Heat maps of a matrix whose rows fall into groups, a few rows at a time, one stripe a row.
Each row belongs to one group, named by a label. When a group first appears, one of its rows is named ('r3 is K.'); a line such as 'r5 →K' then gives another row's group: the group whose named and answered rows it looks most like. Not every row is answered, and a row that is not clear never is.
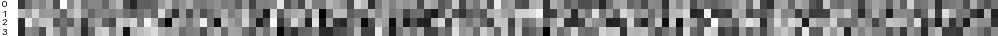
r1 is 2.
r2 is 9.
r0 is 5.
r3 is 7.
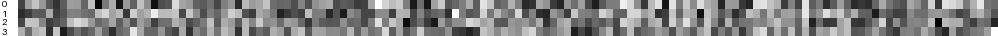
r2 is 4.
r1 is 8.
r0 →4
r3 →2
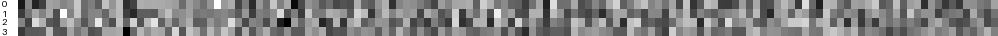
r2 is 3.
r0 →7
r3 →8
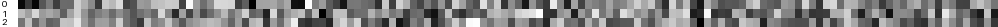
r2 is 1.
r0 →8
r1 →2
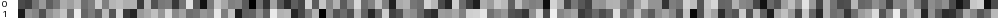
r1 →7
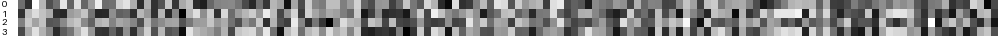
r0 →3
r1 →9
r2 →1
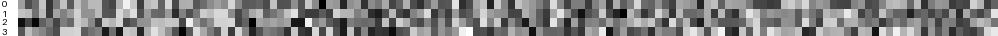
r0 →3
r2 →8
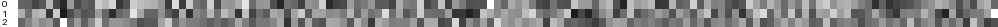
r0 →8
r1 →2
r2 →5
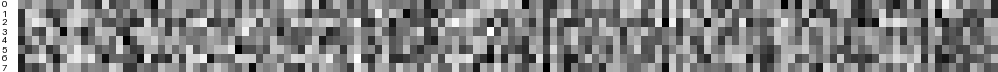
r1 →4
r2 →9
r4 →7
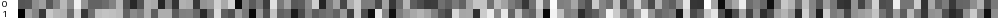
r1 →7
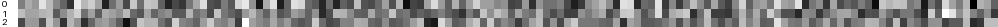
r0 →9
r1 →1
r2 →7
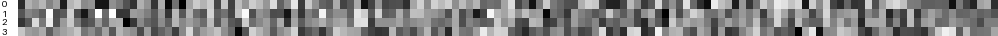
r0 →9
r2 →5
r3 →1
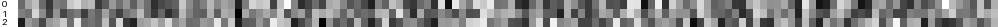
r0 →4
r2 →7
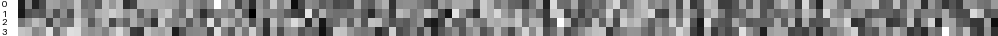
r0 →7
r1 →8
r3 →1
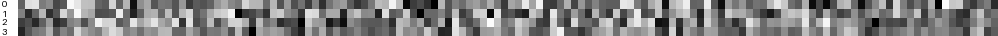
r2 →8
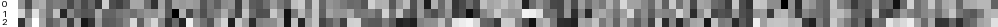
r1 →2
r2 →9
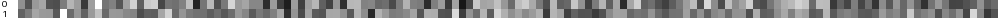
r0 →3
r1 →5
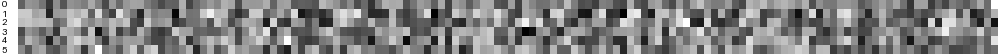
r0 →4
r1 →1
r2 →1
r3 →4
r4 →4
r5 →3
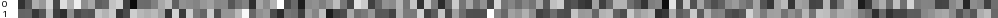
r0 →5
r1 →8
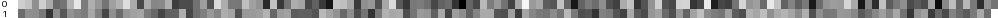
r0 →1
